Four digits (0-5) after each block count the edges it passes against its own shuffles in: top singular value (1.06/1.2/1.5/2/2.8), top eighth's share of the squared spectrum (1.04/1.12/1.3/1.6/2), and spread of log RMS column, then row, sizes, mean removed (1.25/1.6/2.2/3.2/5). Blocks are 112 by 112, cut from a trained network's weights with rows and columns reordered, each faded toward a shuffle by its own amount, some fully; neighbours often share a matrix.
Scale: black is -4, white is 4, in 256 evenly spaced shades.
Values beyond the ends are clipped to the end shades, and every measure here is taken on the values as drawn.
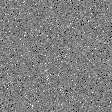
0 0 0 0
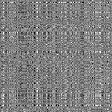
5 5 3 4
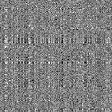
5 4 2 3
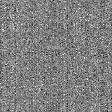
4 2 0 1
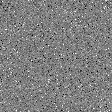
2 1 0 0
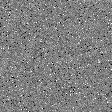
0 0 0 0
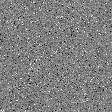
0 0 0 0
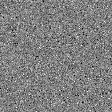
2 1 0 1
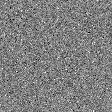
2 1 0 0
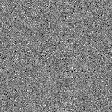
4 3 1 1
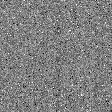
2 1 0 0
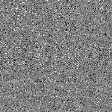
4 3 1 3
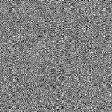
4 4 2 3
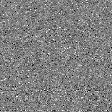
3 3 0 2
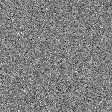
2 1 0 0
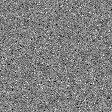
1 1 0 0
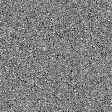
2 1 0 0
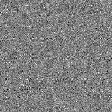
4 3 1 2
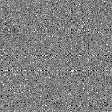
4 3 2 2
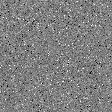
2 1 0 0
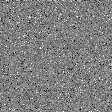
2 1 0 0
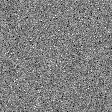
0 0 0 0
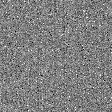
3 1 0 0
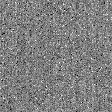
3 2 0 1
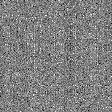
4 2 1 1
